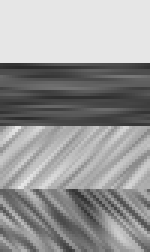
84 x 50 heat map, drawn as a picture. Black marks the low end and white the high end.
It is made of 4 by 1 panels. Panel 1,1: very high, flat. Panel 2,1: low, streaked across. Panel 3,1: high, slanting up to the right. Panel 4,1: middling, slanting down to the right, strong in contrast.
